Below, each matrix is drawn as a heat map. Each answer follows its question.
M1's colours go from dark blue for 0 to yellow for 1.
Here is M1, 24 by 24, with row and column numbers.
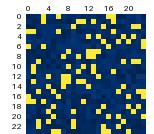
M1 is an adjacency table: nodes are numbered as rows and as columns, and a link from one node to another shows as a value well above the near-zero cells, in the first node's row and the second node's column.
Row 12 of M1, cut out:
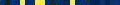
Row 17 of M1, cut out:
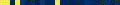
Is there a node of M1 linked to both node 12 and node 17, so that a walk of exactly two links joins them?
no
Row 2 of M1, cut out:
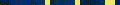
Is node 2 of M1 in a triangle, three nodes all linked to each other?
yes
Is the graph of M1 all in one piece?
yes
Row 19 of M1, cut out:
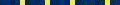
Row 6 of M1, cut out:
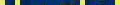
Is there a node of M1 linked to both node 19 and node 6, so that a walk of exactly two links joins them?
no
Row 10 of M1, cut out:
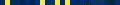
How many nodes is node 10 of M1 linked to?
4
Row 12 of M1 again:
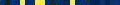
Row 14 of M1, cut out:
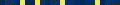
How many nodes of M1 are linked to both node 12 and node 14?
2
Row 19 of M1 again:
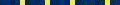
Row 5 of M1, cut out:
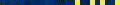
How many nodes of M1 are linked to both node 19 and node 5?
0
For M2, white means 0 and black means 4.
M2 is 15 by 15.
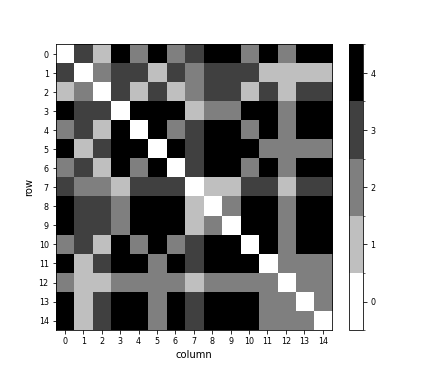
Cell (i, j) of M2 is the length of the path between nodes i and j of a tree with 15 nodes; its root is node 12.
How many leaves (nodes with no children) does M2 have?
11
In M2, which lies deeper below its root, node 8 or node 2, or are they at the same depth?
node 8
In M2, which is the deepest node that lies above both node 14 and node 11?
1
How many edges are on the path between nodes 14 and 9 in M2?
4
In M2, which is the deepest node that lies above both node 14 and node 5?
1
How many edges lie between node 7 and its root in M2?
1
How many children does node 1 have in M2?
4
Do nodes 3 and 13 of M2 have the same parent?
no
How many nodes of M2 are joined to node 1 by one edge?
5
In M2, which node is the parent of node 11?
1
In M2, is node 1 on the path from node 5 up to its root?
yes
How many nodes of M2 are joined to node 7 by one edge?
4
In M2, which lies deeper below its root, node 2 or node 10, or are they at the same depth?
node 10
